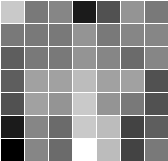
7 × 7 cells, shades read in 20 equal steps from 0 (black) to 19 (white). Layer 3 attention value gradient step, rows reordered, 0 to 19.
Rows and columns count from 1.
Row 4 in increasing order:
6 7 12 12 12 12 14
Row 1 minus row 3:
8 0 1 -9 -4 3 -1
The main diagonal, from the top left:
15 9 9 14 11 5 9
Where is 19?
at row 7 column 4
